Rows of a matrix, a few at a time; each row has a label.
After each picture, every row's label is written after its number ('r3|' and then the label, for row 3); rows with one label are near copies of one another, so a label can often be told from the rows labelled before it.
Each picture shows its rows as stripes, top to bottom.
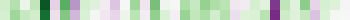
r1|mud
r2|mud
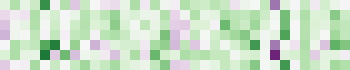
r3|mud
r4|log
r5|log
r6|log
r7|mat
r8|mud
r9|log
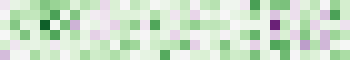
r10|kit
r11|mat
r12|mud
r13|mat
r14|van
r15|log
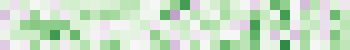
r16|van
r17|log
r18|kit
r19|mat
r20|log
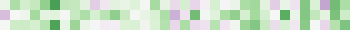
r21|mat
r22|log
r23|mat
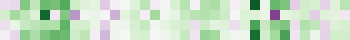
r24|kit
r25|mud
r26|kit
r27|kit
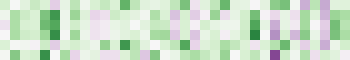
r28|van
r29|mat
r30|mat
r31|mat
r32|van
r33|mud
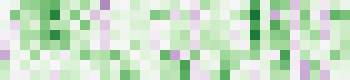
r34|kit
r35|mat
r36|kit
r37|kit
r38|kit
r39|log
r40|van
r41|van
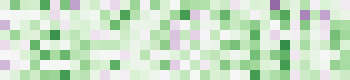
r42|mud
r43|van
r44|log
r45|mat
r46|log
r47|kit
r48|log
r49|kit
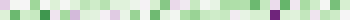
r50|log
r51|mud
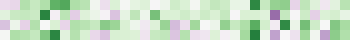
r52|kit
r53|mud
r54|log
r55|mat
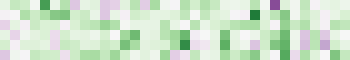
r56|mud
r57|kit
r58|log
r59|van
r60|van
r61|log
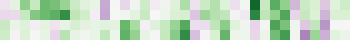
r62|kit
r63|kit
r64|van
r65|van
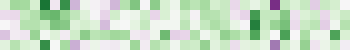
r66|mud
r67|kit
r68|kit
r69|log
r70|mud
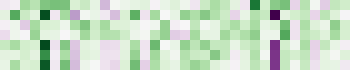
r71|kit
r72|mud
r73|log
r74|log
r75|mud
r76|mud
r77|mud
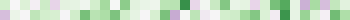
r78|van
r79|log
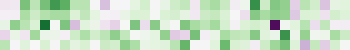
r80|kit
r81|kit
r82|mud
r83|log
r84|van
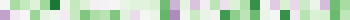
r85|mat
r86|log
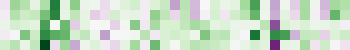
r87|mat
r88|mat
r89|mud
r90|kit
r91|mud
